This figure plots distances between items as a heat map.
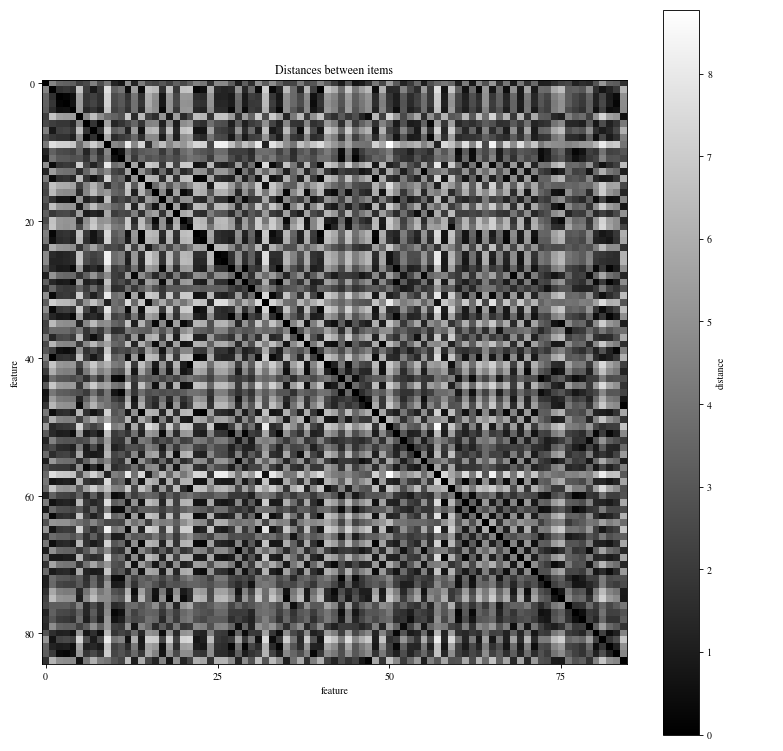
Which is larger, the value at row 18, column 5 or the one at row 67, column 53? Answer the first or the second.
the second
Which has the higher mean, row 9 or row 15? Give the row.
9
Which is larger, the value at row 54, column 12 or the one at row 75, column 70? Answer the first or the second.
the first
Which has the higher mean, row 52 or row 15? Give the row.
15
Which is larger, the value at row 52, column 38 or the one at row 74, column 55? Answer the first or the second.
the first
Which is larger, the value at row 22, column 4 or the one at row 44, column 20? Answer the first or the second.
the first
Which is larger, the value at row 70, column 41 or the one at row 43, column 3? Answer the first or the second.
the second
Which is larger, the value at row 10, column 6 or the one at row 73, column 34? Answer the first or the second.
the second
